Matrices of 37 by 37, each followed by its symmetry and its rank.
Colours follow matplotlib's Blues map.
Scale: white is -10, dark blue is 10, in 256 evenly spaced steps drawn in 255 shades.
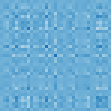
symmetric, rank two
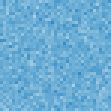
neither, full rank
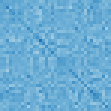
symmetric, rank five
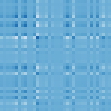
symmetric, rank one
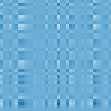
neither, rank one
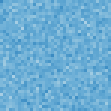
neither, full rank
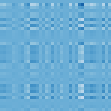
neither, rank one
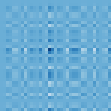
symmetric, rank one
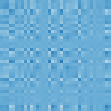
symmetric, rank two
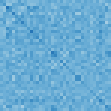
symmetric, rank five
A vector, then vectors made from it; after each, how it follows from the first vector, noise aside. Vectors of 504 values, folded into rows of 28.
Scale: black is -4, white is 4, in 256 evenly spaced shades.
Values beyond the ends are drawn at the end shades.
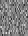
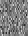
negated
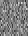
reversed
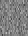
shrunk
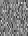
reversed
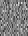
reversed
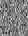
negated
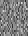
reversed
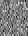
reversed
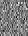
reversed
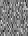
reversed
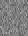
shrunk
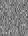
shrunk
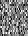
scaled up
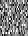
scaled up
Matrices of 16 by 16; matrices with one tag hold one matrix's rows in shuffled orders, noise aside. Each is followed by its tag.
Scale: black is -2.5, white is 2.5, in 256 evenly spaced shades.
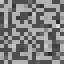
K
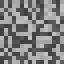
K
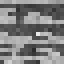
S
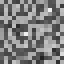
K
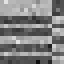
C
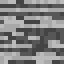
S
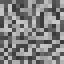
K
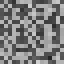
K
